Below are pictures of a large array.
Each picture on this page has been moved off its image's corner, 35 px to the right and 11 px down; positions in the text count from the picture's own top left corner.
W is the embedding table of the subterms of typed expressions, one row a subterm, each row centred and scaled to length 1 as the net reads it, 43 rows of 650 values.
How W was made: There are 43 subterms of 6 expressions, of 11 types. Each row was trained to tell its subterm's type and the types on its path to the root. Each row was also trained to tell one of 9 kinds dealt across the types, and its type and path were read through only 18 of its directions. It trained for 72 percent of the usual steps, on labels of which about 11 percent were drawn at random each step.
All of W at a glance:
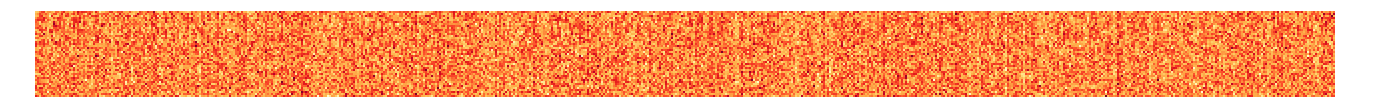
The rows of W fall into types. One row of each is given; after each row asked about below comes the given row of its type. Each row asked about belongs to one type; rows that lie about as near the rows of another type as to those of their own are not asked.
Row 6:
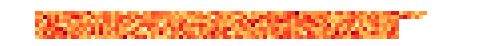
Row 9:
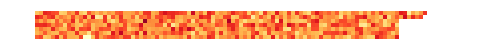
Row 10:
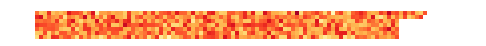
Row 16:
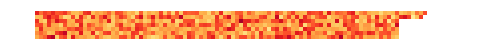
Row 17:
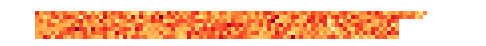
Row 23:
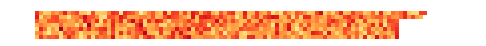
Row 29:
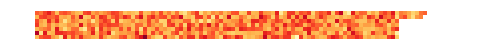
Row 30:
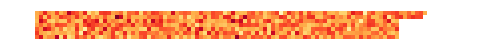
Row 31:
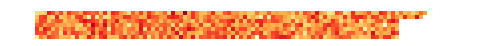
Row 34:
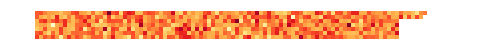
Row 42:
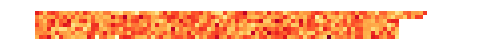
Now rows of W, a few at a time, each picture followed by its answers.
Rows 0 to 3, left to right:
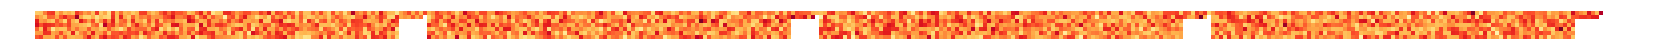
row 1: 30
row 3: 16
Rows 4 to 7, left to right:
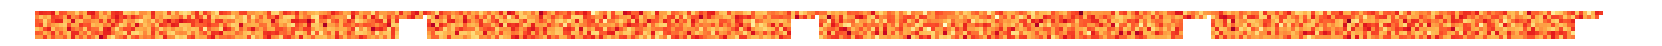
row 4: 29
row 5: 16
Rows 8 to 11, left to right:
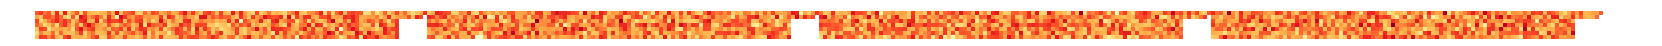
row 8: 16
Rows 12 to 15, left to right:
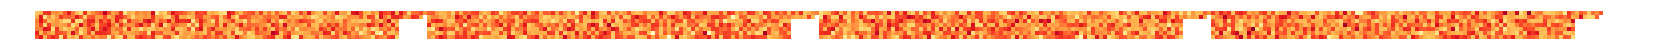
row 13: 6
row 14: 31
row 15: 29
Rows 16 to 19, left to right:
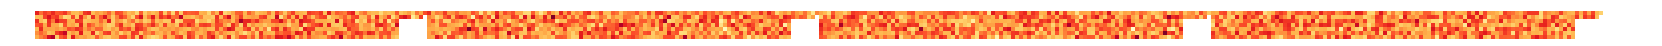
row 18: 30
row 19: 34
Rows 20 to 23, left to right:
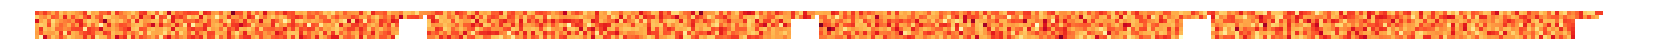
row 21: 34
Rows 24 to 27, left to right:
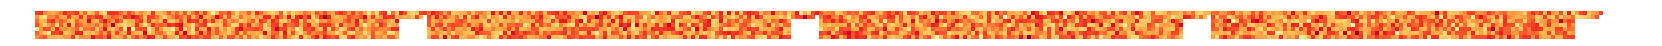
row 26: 34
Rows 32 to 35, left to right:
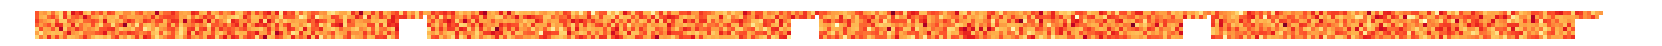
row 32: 23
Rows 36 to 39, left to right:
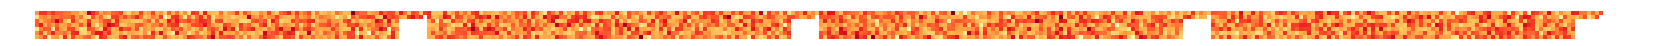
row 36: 29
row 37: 17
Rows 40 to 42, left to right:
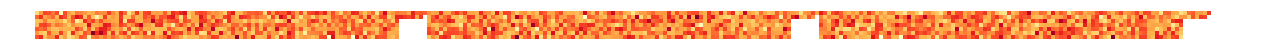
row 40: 9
